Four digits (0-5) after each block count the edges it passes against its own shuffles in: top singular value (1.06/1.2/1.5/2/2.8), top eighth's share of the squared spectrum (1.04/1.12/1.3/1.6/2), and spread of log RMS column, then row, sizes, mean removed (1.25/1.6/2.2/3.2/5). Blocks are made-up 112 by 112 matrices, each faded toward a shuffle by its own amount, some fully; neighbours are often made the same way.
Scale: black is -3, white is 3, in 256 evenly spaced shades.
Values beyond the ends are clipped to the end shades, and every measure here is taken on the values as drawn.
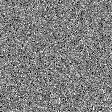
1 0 0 0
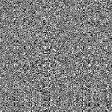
4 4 3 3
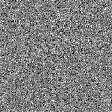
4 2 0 1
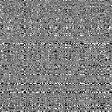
5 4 3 4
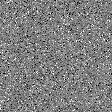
2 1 0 1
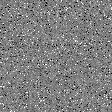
1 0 0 0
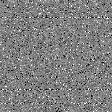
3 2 0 2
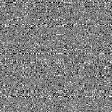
4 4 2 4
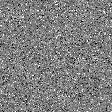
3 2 0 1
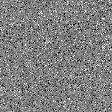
3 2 0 2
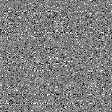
4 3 1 3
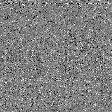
3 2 0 2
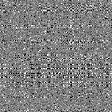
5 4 2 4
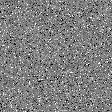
0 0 0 0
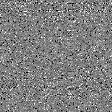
3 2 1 2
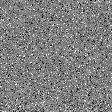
2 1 0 0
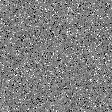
0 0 0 0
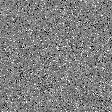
1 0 0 0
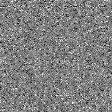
3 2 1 2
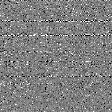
4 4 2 3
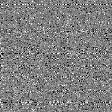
4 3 1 3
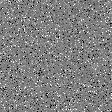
2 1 0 0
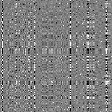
5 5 4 3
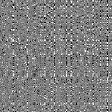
5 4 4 2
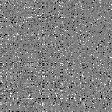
4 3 2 2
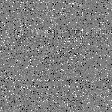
4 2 1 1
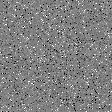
0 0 0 0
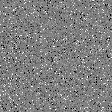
3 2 0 1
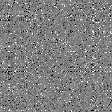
4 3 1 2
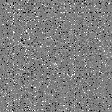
4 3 2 2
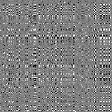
5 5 4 4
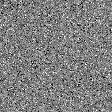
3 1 0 0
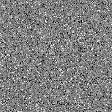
3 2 0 1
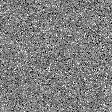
2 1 0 0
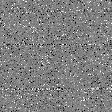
3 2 0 1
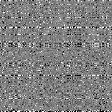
5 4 2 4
